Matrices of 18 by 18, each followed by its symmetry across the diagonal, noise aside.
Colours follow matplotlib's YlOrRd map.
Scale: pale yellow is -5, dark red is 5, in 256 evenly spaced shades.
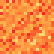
symmetric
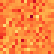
neither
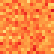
neither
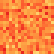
antisymmetric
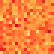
neither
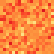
symmetric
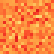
antisymmetric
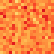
neither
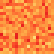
neither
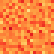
antisymmetric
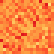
symmetric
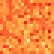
neither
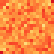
symmetric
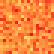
antisymmetric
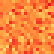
antisymmetric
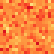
antisymmetric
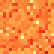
symmetric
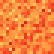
symmetric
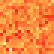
neither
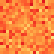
symmetric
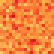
neither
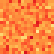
antisymmetric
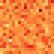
antisymmetric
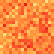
symmetric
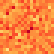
symmetric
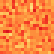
antisymmetric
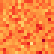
neither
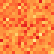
symmetric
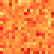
neither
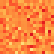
antisymmetric
